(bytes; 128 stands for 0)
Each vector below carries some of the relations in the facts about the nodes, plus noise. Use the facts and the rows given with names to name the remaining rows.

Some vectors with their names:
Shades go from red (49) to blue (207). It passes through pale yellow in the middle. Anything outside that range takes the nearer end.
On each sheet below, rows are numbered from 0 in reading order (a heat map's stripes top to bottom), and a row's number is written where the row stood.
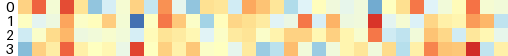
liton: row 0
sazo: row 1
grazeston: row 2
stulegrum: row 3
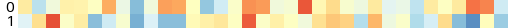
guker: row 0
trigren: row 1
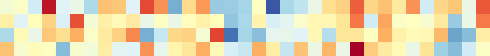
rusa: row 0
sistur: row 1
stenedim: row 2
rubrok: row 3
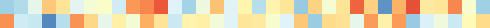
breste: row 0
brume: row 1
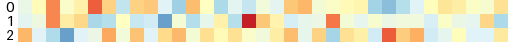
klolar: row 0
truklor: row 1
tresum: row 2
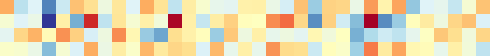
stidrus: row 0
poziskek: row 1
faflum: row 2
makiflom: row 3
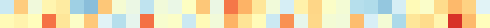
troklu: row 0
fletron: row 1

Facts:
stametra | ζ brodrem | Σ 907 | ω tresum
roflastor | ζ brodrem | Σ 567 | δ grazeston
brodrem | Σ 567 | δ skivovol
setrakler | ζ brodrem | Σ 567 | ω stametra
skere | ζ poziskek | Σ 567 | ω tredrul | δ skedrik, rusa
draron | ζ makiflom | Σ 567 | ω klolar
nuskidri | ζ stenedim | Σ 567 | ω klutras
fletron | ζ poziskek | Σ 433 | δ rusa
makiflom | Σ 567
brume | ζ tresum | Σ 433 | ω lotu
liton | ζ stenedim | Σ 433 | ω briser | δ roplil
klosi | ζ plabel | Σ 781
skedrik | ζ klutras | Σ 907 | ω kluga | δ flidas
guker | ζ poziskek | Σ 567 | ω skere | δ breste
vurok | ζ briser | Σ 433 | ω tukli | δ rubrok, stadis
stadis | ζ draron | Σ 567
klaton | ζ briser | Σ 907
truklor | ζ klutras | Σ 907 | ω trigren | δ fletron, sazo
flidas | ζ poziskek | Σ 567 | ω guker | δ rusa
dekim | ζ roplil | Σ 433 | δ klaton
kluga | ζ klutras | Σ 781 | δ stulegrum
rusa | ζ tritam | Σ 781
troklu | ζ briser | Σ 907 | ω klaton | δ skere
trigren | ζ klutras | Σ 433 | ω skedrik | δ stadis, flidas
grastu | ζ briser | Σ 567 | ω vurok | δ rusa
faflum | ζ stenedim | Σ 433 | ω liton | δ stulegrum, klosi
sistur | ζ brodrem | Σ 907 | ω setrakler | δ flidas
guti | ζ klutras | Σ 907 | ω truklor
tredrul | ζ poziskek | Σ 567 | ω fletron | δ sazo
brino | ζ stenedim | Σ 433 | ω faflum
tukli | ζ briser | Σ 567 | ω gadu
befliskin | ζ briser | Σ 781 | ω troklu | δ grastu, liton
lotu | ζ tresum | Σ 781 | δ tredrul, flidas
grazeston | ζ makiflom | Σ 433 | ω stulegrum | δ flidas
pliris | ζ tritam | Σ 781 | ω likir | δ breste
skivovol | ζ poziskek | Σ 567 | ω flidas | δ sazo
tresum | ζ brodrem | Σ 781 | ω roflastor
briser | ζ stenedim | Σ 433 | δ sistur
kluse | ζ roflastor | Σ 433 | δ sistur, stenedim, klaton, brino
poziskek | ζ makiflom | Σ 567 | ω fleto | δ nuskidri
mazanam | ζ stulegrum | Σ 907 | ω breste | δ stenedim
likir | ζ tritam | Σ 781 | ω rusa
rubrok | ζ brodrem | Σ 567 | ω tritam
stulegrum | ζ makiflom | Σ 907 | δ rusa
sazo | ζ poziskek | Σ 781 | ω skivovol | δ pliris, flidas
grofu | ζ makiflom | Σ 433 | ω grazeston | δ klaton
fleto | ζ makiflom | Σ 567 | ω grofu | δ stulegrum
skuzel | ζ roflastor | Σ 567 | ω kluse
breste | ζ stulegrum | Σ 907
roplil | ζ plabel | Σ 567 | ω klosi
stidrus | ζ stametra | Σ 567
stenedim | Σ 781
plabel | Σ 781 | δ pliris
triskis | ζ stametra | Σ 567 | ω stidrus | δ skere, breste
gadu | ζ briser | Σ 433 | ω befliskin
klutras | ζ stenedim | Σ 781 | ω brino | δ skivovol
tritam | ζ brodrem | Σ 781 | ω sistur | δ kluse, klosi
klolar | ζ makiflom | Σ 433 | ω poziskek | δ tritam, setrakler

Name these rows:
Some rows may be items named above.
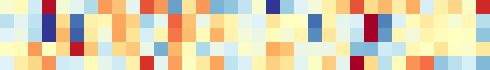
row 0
rusa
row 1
nuskidri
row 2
nuskidri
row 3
klolar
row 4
stadis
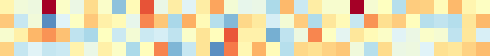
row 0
flidas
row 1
likir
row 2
skedrik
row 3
triskis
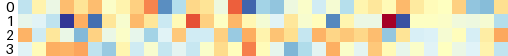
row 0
stenedim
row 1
nuskidri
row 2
lotu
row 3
skedrik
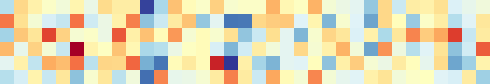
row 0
briser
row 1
dekim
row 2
stulegrum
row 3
kluse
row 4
klaton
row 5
klutras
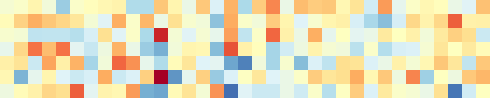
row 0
roflastor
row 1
fleto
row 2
plabel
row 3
kluga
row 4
klosi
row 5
pliris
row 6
brino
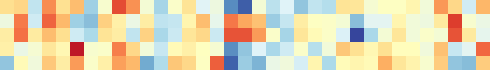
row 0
klosi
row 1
grastu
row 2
befliskin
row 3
setrakler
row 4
stenedim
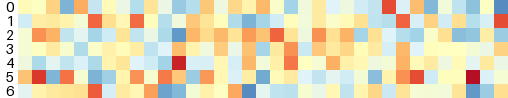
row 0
guti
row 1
tritam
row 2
vurok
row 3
roflastor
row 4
brodrem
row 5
roplil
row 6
brino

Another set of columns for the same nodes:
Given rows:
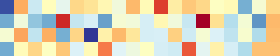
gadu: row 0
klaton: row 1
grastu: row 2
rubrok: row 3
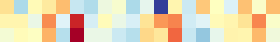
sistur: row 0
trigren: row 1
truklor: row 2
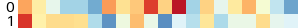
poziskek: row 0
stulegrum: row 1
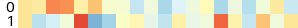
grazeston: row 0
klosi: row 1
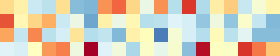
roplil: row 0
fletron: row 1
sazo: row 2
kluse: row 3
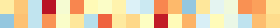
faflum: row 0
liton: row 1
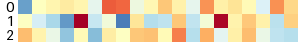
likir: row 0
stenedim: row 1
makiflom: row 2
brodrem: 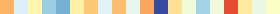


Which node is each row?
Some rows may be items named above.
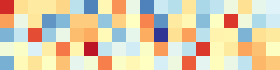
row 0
stulegrum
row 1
plabel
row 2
pliris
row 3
dekim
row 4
rubrok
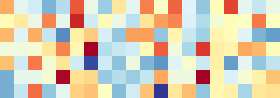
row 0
klutras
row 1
trigren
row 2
guker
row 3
dekim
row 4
flidas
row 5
brino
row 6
pliris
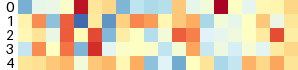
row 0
brino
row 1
befliskin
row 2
kluga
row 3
troklu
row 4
roflastor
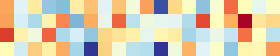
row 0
brodrem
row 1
tritam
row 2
fleto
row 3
rusa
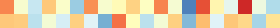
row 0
klolar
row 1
briser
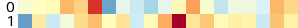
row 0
skedrik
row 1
guti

